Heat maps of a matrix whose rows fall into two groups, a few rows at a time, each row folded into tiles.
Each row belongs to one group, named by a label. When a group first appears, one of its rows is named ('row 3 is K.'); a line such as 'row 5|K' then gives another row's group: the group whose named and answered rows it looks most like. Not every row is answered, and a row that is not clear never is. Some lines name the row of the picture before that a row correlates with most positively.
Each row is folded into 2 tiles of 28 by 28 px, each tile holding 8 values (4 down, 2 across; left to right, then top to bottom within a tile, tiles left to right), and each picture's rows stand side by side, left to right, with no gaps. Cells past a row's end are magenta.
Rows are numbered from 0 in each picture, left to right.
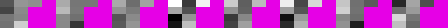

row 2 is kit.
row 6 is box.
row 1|box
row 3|kit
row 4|kit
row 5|kit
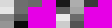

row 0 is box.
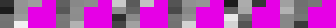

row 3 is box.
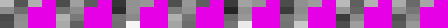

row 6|kit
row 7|kit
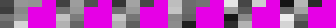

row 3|box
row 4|kit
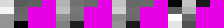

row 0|box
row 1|box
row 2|box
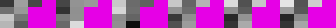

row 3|kit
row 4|kit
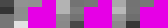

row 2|box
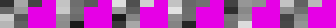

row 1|box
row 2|kit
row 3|box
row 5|kit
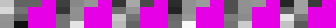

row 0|box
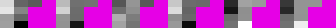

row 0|box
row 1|box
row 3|box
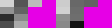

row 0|kit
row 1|box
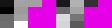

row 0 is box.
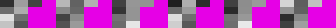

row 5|kit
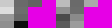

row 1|kit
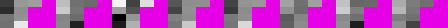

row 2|kit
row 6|box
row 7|box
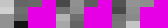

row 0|box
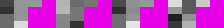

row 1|box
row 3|kit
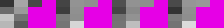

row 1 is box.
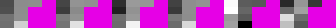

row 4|box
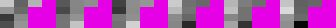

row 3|box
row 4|box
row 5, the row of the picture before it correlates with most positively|4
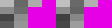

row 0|kit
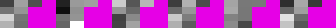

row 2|kit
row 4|box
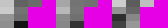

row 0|box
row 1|box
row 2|kit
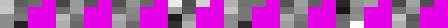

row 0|box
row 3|kit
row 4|box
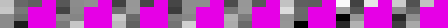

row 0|box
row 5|box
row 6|kit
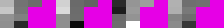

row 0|box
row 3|box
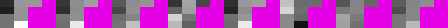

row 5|box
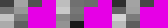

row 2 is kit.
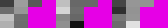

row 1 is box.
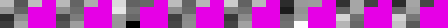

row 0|kit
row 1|kit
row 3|kit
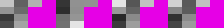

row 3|kit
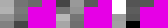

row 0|box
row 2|box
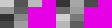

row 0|kit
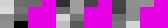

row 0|box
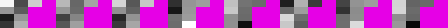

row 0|kit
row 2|kit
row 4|box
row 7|box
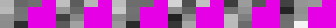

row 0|box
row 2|box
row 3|kit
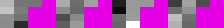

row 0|box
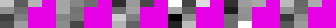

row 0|kit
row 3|kit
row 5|kit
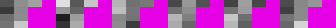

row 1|kit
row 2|box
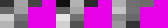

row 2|box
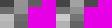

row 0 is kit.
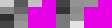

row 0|kit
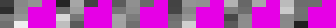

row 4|kit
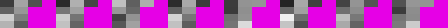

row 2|kit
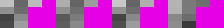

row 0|kit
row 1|kit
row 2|kit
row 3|box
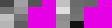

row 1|box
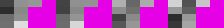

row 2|kit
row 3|kit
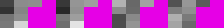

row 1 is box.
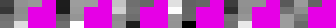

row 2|box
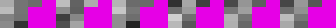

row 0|box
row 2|box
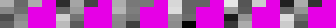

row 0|kit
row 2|box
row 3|box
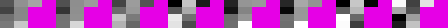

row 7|kit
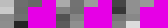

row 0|box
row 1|kit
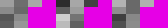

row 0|kit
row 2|kit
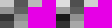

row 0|kit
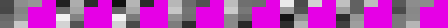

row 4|box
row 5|kit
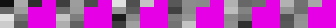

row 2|kit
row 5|kit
